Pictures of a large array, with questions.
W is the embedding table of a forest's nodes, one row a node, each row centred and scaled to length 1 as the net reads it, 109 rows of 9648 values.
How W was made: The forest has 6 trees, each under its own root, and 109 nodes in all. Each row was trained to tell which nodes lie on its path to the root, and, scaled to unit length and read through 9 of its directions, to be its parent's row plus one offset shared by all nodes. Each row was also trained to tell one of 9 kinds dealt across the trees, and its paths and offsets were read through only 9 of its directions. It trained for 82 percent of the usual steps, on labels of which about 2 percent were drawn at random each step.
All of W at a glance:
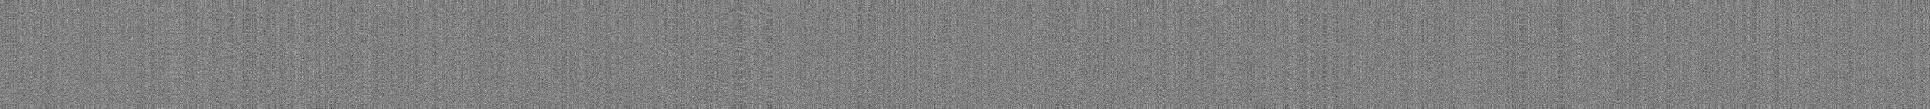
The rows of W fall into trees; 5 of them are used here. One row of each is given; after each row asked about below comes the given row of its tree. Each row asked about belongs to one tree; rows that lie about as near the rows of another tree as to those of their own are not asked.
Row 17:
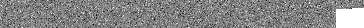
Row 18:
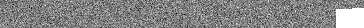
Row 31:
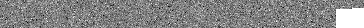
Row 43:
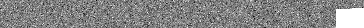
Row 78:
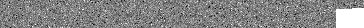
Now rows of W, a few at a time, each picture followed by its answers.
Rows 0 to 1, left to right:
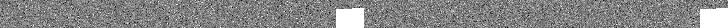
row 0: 78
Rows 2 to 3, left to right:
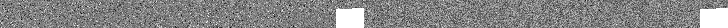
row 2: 78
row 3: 78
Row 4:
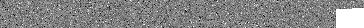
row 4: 78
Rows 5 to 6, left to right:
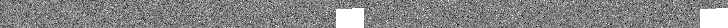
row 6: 78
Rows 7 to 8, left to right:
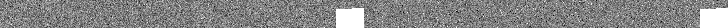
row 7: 31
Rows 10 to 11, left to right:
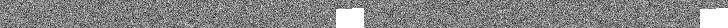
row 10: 31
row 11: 31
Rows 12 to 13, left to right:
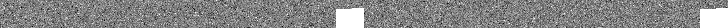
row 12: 43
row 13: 78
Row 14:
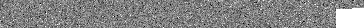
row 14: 31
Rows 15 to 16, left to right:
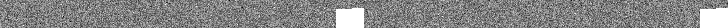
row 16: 18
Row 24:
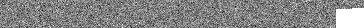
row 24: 78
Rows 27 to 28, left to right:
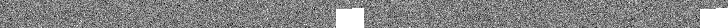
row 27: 18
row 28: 31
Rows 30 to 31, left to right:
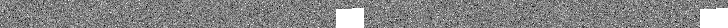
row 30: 43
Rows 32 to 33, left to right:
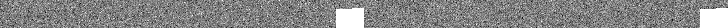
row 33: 43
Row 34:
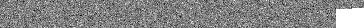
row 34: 18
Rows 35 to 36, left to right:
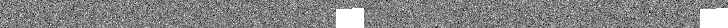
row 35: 18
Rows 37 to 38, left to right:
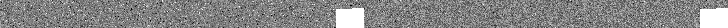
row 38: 31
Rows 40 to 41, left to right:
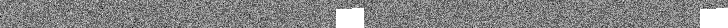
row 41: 31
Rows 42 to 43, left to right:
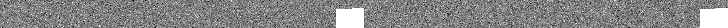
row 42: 31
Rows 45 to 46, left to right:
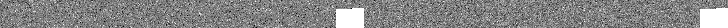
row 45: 31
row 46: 17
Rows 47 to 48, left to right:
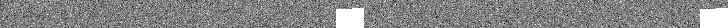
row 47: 31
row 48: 43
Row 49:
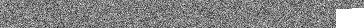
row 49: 43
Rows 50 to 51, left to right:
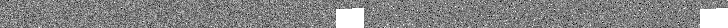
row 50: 18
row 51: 78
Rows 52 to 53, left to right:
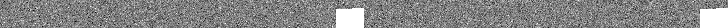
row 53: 17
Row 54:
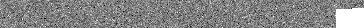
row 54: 17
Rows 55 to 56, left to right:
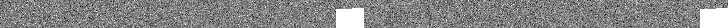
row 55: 18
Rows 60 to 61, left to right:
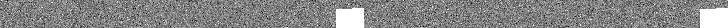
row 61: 18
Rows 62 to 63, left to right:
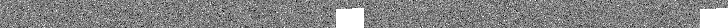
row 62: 17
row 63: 78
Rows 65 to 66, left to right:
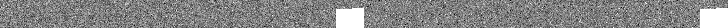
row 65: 18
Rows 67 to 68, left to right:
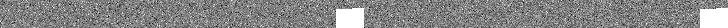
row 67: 78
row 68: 17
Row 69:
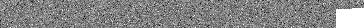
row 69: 43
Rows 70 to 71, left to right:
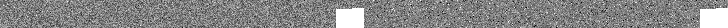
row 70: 18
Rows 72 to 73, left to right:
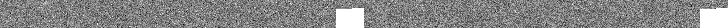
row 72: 31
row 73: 31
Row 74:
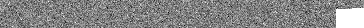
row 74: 43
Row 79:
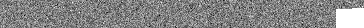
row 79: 78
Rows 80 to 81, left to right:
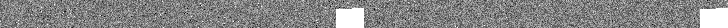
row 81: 43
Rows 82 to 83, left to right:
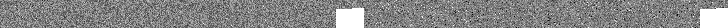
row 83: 31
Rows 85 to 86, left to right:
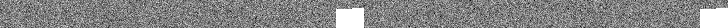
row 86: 18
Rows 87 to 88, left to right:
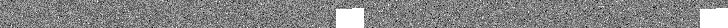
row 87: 31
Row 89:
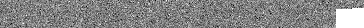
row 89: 78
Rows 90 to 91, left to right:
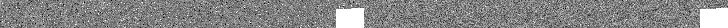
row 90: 43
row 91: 17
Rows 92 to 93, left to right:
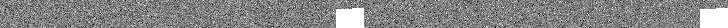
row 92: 17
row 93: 18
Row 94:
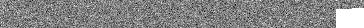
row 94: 43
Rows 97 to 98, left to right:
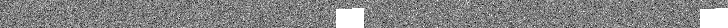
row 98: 43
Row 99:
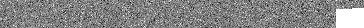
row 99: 17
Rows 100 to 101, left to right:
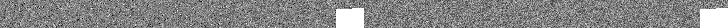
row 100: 17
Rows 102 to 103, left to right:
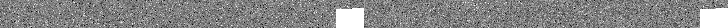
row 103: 43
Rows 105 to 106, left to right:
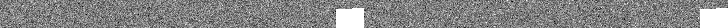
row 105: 31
